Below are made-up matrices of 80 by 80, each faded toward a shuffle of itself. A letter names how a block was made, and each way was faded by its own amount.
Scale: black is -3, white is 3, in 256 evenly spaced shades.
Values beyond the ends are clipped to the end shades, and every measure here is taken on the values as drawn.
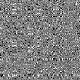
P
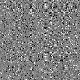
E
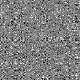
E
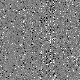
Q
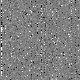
Q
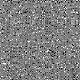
E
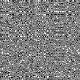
P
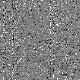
Q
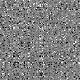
E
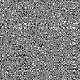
E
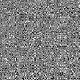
P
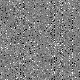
Q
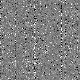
Q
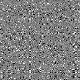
E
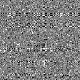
P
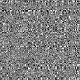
P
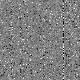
Q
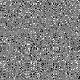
E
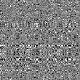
P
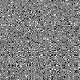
E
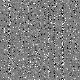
Q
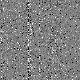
Q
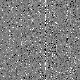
Q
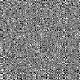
P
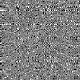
P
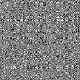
P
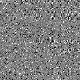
E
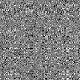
P
